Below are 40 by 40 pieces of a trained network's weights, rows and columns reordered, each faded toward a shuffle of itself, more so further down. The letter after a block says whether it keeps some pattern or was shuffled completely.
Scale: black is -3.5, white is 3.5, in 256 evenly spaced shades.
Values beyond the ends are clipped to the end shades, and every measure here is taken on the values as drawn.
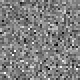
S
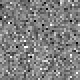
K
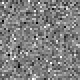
K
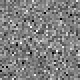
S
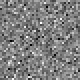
K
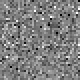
S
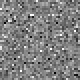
K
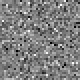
S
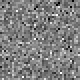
K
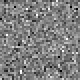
K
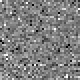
S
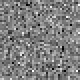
K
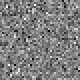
K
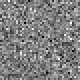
K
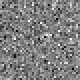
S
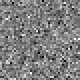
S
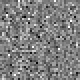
S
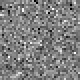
K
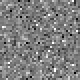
K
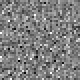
K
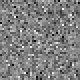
S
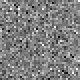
K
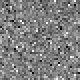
K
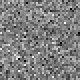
K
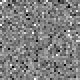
S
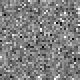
K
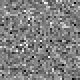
S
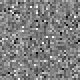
S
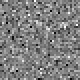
S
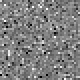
K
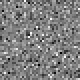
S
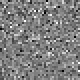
S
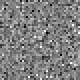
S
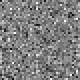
K
